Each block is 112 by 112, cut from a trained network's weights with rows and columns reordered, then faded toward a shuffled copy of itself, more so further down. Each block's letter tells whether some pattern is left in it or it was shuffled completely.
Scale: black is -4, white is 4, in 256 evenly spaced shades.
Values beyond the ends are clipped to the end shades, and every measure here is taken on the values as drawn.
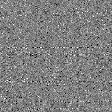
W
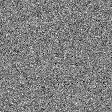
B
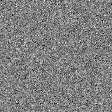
W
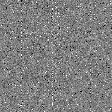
W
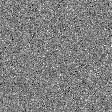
B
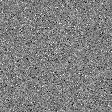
B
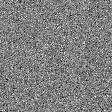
B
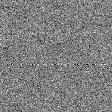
W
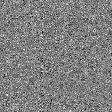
W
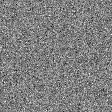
B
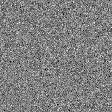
W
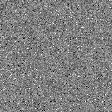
W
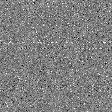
W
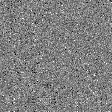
W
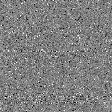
W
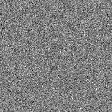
W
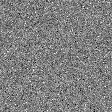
B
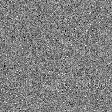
W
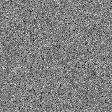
W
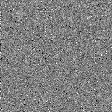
W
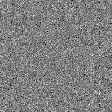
W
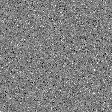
B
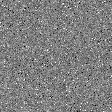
B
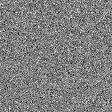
W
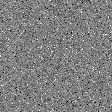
B
